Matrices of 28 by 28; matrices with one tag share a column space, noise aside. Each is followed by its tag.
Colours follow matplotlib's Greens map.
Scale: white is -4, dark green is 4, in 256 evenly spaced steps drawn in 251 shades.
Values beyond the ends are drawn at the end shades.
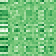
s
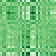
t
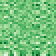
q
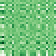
q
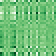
t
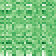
q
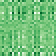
t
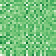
q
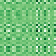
s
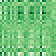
t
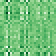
t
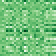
s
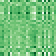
t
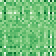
t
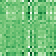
t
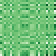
q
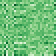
q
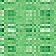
s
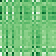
t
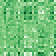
t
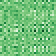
s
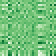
q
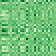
s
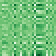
q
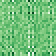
t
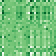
t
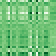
t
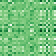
s
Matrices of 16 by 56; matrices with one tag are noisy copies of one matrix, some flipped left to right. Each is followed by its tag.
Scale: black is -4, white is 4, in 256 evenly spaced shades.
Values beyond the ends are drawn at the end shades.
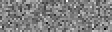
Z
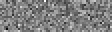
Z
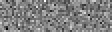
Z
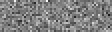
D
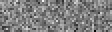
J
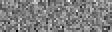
J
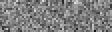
J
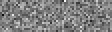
D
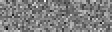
Z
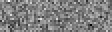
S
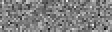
Z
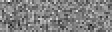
S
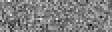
S
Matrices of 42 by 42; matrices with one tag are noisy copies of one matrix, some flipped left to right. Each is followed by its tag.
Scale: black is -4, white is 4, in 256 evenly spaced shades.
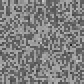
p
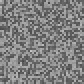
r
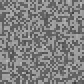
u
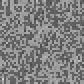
p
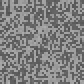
p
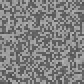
u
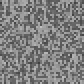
p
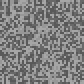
p
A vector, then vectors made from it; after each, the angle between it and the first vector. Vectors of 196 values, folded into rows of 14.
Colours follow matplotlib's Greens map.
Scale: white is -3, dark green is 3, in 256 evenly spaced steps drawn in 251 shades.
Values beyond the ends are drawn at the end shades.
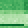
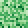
orthogonal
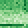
nearly parallel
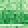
nearly opposite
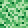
orthogonal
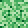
orthogonal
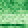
nearly parallel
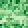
partly aligned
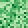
orthogonal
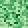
orthogonal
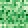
partly opposed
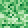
partly aligned
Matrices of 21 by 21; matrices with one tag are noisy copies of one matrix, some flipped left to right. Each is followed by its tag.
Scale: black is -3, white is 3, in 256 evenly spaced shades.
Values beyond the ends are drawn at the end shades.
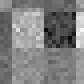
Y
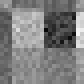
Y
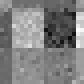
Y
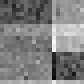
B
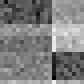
B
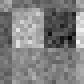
Y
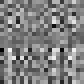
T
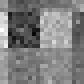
Y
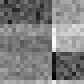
B
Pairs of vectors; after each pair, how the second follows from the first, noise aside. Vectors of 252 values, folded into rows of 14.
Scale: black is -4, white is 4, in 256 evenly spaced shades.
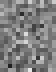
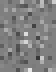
partly zeroed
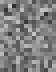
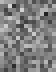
copied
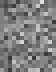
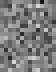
sign-scrambled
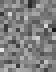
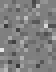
partly zeroed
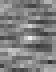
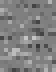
partly zeroed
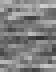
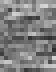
copied
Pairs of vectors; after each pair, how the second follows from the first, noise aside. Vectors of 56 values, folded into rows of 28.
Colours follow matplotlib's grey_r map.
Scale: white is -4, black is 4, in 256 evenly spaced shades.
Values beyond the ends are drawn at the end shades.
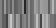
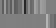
partly zeroed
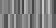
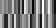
scaled up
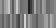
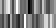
scaled up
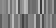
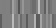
partly zeroed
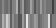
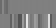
partly zeroed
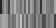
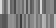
negated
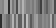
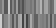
negated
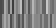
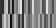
scaled up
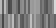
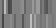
partly zeroed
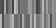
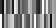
scaled up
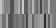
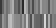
negated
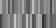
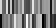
scaled up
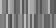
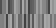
negated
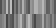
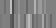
partly zeroed
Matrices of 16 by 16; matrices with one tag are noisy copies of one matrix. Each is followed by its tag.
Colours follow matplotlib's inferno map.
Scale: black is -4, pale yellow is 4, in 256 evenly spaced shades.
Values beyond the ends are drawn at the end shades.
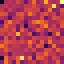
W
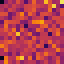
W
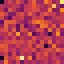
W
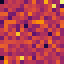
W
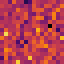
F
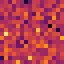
F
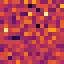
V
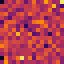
W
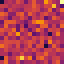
W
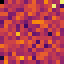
W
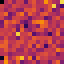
W
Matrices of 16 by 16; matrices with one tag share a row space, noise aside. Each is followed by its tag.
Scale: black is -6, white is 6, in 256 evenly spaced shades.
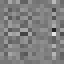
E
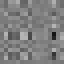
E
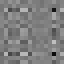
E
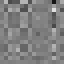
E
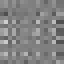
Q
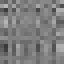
Q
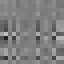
Q
